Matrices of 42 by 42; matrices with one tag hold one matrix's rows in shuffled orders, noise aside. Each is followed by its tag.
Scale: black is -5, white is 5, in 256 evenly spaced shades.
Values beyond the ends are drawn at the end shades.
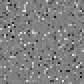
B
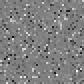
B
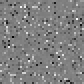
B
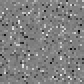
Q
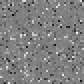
B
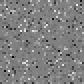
B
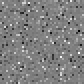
Q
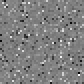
Q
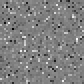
B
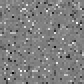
B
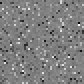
Q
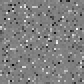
B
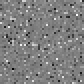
B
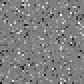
Q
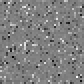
B
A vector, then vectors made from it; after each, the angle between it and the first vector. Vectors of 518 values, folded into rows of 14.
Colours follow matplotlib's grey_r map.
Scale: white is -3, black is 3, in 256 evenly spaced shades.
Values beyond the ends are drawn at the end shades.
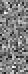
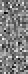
nearly opposite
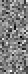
partly opposed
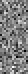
nearly parallel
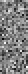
partly aligned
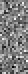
nearly opposite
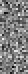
nearly opposite
